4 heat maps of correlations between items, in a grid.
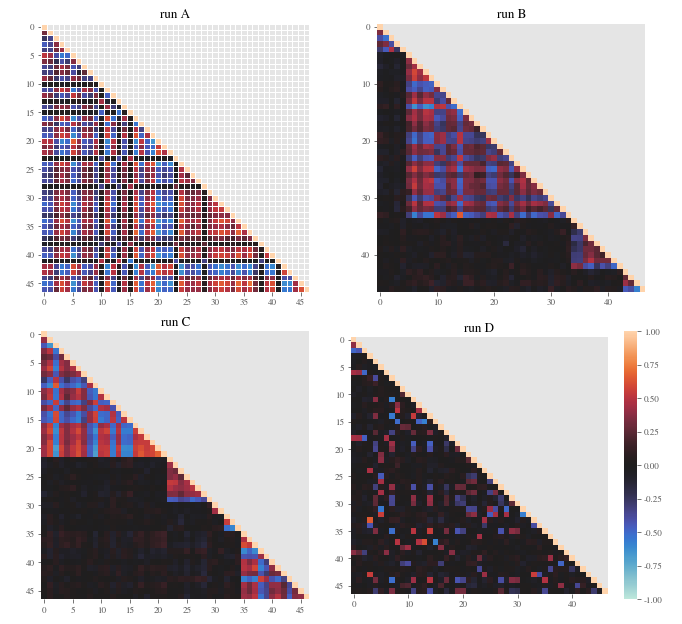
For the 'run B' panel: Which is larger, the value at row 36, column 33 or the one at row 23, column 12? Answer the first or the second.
the first
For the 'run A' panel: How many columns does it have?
47
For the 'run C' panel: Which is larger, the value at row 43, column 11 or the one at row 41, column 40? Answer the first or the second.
the second
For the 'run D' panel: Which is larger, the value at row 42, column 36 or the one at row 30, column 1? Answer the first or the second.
the second
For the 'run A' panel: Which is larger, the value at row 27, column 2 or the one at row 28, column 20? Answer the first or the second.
the first
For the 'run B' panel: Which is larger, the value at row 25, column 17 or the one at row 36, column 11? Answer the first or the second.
the first
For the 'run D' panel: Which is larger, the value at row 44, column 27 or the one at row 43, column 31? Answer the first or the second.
the second
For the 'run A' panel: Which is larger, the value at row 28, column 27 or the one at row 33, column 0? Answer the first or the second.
the first
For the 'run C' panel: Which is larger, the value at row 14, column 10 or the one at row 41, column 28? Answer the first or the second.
the second
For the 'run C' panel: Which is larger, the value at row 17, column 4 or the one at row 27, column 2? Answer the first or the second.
the first
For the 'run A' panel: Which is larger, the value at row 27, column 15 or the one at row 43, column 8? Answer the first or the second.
the first
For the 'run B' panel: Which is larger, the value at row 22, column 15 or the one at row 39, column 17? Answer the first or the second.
the first
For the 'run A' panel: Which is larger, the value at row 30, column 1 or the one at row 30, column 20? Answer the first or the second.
the first
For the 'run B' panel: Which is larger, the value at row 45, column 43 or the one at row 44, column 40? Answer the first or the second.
the first
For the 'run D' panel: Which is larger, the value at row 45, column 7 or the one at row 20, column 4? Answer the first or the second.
the first
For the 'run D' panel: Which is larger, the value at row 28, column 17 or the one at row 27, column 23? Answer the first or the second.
the second
